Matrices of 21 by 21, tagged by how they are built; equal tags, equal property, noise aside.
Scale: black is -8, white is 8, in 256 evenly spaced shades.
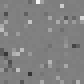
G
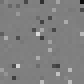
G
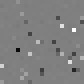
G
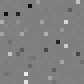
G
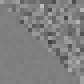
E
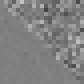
E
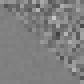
E
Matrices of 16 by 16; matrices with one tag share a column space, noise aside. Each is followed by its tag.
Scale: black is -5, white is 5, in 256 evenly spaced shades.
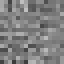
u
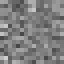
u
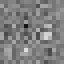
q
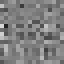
q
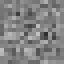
q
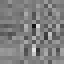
q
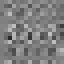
q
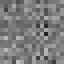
u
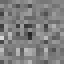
q
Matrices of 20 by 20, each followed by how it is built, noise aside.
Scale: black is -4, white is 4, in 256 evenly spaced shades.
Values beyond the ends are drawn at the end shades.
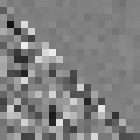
lower triangular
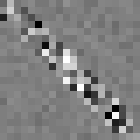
banded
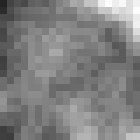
smooth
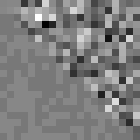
upper triangular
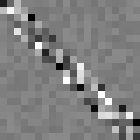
banded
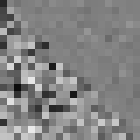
lower triangular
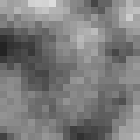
smooth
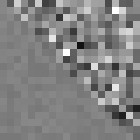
upper triangular
